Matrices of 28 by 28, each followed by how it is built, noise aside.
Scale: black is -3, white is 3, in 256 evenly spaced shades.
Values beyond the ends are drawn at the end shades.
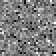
noise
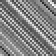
Toeplitz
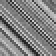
Toeplitz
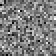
noise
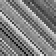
Toeplitz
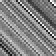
Toeplitz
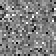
noise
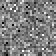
noise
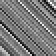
Toeplitz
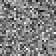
noise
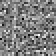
noise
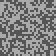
noise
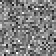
noise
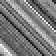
Toeplitz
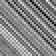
Toeplitz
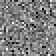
noise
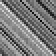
Toeplitz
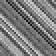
Toeplitz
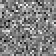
noise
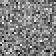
noise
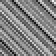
Toeplitz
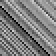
Toeplitz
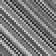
Toeplitz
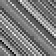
Toeplitz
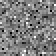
noise
